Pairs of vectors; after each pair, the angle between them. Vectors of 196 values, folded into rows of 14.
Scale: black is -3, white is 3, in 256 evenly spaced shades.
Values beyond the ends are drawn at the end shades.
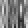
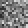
orthogonal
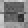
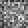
partly opposed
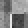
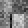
nearly opposite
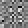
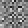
nearly parallel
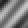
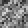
partly aligned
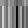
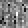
partly opposed
